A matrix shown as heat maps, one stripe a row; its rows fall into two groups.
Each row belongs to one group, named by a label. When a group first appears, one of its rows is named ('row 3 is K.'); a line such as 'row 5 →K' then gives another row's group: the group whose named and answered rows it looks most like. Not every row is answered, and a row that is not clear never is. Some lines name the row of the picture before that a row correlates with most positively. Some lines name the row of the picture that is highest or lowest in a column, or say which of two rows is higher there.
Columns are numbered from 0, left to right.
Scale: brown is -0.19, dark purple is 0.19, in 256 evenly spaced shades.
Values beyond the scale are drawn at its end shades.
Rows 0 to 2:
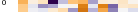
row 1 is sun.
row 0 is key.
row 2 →sun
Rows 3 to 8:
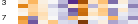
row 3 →sun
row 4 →key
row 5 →sun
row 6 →sun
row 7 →key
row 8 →sun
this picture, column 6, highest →7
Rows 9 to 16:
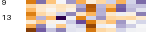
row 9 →key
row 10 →sun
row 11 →sun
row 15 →sun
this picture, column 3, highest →13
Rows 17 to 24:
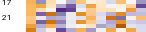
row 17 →key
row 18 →key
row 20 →key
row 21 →sun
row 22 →key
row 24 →key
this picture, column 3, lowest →17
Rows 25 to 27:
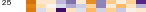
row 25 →key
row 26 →key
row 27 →sun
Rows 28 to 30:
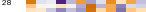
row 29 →sun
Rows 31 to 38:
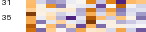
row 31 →sun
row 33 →sun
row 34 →sun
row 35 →key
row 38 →key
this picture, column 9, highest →31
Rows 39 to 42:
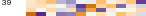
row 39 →key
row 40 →sun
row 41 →sun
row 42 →key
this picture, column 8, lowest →40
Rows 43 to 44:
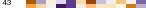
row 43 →key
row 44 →key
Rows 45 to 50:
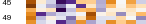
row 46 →sun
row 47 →key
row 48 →sun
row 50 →key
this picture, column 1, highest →48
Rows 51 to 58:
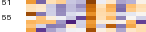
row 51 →sun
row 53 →sun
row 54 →sun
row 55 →sun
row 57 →sun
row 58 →sun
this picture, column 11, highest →56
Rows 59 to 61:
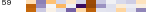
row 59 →sun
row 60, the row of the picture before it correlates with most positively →51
